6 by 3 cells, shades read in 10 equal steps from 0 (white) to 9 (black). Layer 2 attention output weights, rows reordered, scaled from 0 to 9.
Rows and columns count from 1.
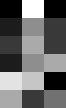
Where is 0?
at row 1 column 2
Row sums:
18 19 17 15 12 15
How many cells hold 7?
4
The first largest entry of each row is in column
1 1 1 1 3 2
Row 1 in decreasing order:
9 9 0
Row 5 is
1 2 9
